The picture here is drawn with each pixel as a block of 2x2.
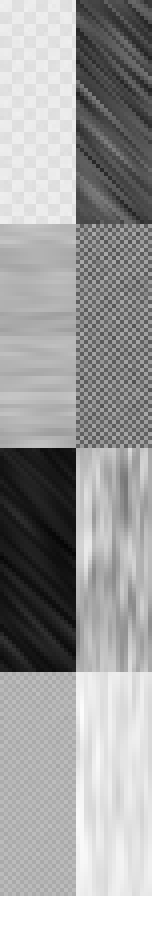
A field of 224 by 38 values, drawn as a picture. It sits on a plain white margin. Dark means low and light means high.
It is made of 4 by 2 panels. Panel 1,1: very high, checkered, faint in contrast. Panel 1,2: low, slanting down to the right. Panel 2,1: high, streaked across, faint in contrast. Panel 2,2: middling, checkered, strong in contrast. Panel 3,1: very low, slanting down to the right, faint in contrast. Panel 3,2: high, streaked downward. Panel 4,1: high, checkered, faint in contrast. Panel 4,2: very high, streaked downward, faint in contrast.
